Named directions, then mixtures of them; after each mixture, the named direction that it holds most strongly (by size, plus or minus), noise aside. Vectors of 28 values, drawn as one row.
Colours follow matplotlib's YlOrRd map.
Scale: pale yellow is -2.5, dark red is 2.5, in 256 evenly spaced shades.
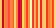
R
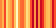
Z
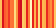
R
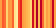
Z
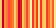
R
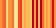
Z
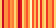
R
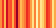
Z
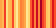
Z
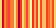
R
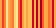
Z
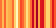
Z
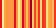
R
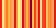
R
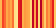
R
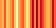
Z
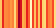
R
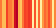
Z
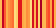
R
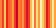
Z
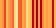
Z
